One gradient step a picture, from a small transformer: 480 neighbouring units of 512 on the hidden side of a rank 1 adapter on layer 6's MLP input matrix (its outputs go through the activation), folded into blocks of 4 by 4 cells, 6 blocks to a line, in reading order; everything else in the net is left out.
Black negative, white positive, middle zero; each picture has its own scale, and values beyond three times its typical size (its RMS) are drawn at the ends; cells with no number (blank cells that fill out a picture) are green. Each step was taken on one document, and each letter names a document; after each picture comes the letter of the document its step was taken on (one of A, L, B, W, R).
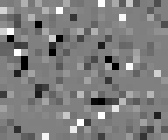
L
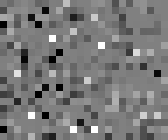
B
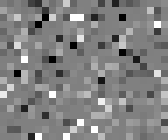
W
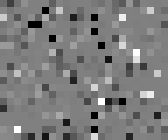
B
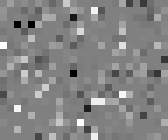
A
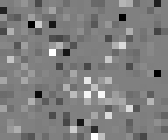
L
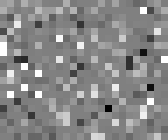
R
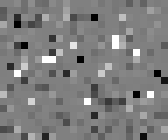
B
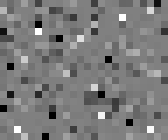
L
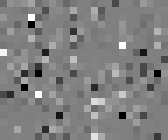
A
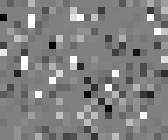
A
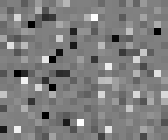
W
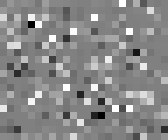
B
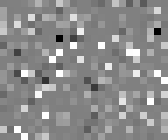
W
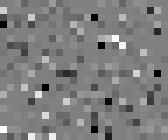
B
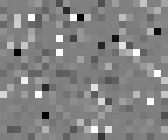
W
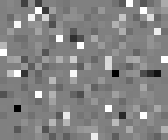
A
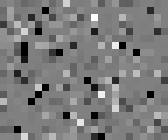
B
